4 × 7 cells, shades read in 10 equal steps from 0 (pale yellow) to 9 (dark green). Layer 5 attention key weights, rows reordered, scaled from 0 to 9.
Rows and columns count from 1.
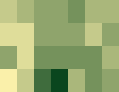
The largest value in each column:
4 3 7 9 5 5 4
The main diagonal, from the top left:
2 1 5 9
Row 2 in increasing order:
1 1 2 4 4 4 4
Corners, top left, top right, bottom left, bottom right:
2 3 0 4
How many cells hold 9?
1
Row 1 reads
2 3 4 4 5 3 3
